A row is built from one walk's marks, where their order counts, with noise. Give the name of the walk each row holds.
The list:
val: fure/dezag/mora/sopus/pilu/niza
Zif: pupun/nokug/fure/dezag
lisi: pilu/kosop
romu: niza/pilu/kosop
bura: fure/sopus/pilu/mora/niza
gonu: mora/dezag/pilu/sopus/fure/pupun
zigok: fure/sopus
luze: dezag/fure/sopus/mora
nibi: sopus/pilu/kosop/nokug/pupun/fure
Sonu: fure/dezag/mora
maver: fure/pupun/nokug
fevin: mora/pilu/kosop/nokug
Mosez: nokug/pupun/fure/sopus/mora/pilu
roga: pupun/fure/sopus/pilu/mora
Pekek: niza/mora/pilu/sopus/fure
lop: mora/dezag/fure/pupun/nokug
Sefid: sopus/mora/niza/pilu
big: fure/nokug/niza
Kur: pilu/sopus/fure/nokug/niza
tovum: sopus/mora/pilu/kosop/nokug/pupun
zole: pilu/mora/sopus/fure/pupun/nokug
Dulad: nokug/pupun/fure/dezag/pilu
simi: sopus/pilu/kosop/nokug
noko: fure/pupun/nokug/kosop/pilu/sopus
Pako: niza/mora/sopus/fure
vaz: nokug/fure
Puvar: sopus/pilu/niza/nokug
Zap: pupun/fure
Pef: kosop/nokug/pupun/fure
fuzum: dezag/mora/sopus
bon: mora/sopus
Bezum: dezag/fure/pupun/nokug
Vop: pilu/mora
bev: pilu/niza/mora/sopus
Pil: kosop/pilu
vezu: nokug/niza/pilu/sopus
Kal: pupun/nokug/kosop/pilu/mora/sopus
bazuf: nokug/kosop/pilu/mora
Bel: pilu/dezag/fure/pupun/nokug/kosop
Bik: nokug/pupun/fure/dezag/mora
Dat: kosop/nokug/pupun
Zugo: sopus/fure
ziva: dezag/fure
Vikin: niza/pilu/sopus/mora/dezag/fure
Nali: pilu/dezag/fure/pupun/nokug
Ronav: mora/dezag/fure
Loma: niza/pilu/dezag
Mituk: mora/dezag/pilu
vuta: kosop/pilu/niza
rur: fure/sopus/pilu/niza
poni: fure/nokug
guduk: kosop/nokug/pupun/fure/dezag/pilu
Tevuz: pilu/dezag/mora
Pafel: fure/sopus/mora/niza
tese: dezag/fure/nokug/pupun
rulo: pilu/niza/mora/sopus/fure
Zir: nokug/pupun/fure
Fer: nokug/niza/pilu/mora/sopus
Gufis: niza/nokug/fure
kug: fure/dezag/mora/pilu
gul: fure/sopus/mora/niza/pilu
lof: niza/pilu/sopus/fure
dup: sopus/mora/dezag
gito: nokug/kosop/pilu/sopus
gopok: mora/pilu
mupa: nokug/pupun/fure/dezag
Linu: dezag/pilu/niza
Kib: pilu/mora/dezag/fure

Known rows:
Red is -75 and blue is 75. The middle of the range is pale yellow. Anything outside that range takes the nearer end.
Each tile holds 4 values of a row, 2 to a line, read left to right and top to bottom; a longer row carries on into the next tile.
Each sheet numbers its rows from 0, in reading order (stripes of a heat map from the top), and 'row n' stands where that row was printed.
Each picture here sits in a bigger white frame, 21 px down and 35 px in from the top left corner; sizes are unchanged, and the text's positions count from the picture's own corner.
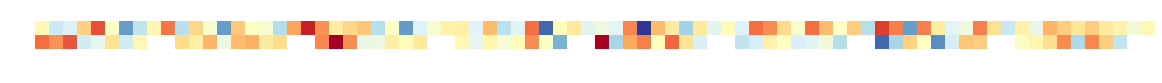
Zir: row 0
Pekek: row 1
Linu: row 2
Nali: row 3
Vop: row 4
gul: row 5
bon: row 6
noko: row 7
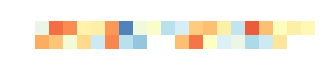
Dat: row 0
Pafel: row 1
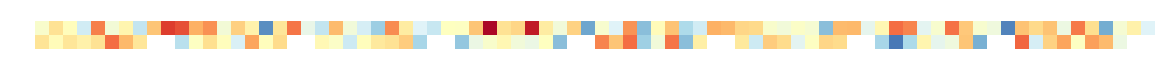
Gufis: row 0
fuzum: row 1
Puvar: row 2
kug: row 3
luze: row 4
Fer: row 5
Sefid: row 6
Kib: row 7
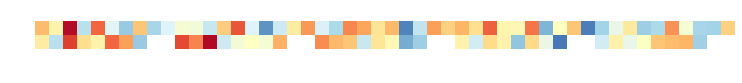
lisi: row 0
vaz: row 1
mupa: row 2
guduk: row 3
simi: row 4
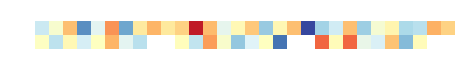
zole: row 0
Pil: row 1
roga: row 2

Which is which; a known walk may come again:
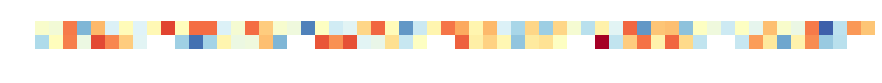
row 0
romu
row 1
Sefid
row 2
Zir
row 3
Kur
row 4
Tevuz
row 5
Bezum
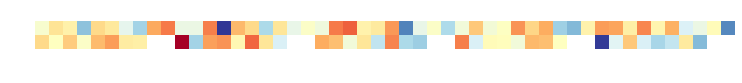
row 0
Vikin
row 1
Vop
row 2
Dat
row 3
Zugo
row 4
Mituk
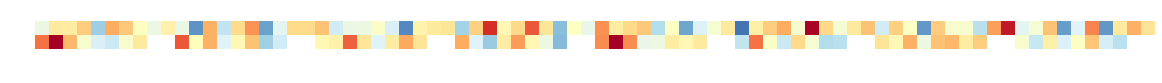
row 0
rur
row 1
Bik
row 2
gito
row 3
dup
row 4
Linu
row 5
poni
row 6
Pekek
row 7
zole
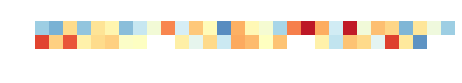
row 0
bazuf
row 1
Pako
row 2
Bel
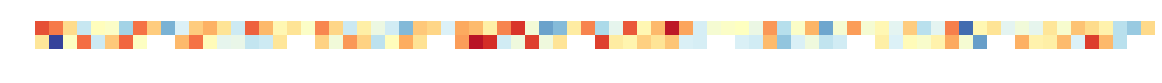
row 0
bev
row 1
Pafel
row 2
vezu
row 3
ziva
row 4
Sonu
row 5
Mosez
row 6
Nali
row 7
nibi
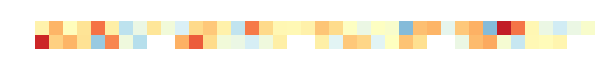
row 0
Pef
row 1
bura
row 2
Fer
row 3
Ronav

